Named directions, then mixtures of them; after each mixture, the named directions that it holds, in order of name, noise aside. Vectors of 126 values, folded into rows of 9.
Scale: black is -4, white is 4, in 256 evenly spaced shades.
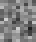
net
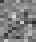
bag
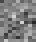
bag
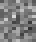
bag, net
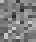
bag, net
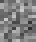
bag, net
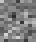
bag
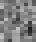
net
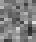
bag, net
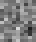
net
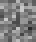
bag, net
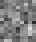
bag, net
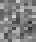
bag, net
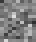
bag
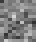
bag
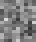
net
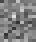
bag, net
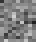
bag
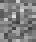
bag, net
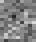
bag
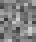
net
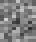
bag, net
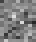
bag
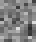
bag, net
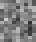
net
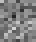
bag, net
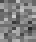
bag, net
